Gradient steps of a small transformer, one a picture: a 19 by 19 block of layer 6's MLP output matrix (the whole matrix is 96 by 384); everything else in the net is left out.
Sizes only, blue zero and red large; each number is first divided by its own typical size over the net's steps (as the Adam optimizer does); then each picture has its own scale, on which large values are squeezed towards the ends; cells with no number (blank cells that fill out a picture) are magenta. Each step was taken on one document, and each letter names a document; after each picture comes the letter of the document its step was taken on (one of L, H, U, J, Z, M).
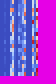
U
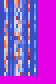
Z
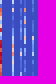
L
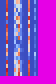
Z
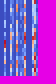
U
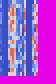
U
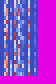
Z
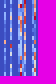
U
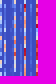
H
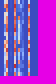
Z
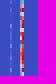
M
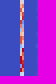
M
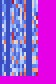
U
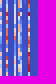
Z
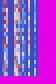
Z
